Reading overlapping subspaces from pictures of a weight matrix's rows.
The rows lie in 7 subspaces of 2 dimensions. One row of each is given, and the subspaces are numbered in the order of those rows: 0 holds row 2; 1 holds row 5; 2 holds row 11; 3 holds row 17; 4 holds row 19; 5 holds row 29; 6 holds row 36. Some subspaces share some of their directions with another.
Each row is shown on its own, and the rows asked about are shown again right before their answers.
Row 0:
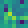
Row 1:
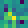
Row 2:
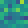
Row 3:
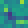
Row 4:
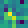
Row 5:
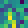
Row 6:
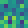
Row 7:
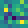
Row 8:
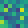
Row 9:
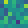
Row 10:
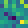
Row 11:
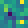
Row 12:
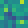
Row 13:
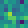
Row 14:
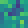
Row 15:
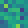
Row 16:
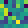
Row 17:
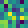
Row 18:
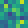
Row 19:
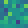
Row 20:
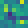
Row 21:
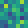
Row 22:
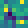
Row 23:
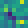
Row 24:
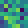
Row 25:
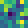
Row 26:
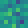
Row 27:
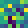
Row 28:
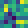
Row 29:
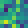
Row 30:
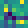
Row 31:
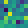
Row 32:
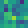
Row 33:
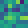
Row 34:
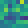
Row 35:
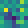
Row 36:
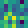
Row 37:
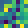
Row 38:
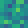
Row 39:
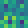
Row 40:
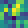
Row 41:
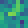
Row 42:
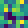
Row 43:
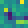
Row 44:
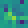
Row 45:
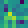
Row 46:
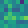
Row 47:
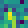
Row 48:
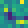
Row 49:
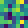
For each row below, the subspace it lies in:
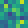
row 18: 3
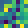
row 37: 5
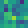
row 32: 2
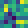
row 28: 5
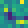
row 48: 6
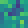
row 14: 2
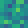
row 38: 5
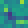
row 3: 6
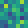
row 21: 3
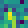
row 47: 1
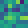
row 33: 0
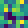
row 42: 5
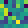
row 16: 4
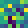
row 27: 1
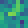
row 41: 2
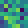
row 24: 3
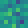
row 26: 0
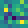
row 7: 1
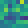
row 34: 0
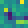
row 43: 6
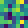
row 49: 5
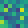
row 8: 3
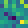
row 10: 4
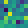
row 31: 4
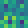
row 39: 6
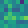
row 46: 0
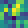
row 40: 2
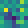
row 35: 3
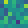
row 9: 4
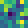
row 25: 2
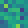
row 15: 3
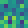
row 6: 6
